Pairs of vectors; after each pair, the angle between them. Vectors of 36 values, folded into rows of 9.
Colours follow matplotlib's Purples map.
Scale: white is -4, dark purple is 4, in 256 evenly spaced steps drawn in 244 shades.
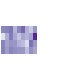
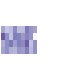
nearly opposite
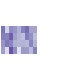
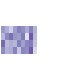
orthogonal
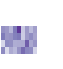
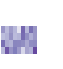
nearly opposite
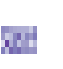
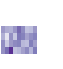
orthogonal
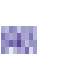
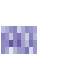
nearly parallel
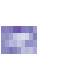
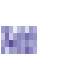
partly opposed
